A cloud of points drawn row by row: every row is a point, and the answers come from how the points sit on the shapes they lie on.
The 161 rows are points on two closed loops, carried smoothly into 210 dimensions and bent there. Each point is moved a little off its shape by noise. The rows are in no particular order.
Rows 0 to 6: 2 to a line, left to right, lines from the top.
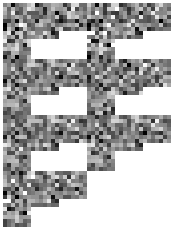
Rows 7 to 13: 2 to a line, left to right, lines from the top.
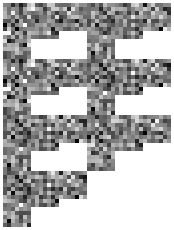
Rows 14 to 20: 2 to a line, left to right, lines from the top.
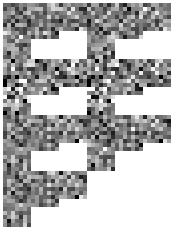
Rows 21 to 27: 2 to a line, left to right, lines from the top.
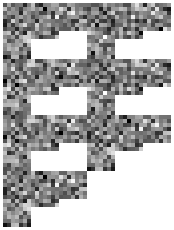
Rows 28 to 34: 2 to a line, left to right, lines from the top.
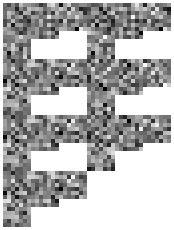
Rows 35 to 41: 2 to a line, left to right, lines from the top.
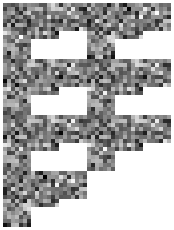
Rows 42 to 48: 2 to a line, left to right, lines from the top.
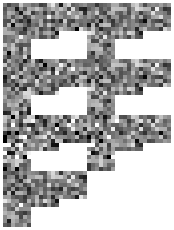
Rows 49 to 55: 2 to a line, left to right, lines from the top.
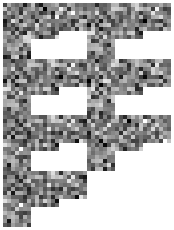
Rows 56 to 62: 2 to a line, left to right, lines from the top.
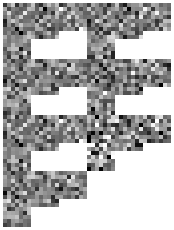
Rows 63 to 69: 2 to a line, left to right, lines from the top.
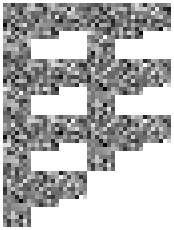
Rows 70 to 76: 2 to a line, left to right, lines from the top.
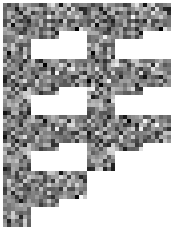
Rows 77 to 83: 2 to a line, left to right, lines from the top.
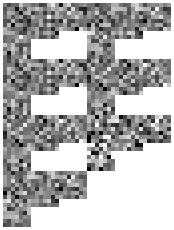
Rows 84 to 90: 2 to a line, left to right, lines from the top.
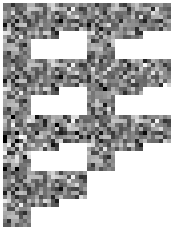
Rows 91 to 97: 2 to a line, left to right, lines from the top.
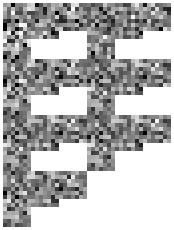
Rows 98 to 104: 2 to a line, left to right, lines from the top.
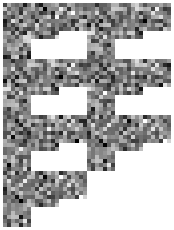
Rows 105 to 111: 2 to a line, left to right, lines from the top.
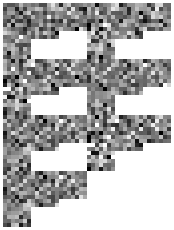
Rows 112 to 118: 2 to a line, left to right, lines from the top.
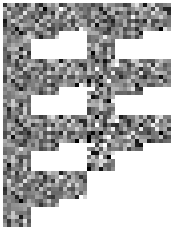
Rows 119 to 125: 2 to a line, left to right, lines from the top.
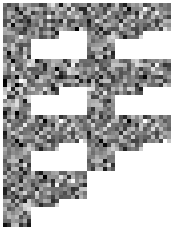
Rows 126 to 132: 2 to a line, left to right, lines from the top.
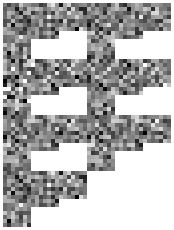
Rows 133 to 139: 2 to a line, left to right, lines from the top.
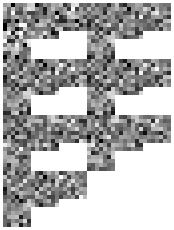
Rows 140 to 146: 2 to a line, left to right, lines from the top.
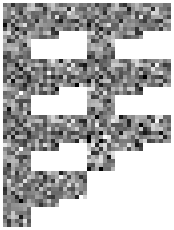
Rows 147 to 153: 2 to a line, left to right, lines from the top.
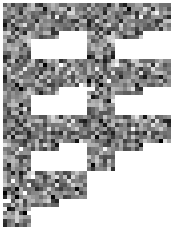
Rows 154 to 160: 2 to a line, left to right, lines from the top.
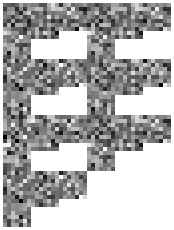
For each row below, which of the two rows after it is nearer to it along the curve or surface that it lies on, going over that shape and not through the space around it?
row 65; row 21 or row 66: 21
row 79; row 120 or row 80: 80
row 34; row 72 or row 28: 72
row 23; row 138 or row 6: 138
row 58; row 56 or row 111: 111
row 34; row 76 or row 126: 126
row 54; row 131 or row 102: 102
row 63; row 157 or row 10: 10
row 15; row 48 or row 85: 85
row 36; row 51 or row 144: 51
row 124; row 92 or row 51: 92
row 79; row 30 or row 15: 15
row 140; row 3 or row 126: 3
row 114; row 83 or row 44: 44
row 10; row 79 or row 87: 79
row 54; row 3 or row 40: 3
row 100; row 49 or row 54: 49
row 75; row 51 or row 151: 51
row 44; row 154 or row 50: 50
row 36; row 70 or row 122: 122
